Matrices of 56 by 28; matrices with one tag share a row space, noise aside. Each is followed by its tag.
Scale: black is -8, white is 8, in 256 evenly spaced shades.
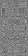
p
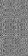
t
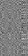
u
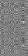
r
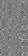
u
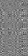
u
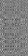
t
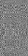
t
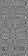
p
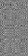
t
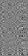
u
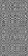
p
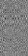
t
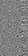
u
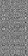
p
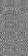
t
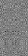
t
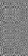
t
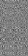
t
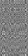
p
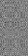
t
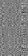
u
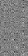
r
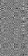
r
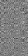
r
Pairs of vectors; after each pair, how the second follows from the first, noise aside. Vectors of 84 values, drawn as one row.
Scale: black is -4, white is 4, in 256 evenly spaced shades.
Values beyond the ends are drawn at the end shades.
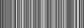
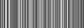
reversed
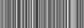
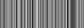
negated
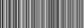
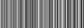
reversed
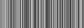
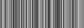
reversed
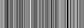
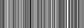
negated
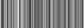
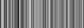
negated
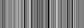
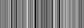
reversed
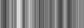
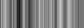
negated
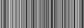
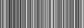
negated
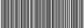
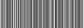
reversed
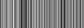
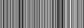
reversed
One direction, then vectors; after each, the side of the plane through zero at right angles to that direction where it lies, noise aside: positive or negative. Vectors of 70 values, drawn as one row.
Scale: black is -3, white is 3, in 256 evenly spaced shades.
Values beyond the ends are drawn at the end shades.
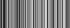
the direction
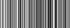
negative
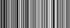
positive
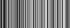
positive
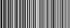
positive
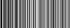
positive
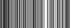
positive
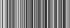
negative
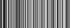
positive
